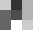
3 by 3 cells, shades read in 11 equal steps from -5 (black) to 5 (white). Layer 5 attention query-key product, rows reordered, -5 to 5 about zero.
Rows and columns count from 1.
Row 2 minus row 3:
0 -7 -1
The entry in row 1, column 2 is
-3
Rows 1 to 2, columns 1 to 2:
3 -3 / -1 -2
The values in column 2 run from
-3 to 5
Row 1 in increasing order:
-3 2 3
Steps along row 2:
down up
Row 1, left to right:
3 -3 2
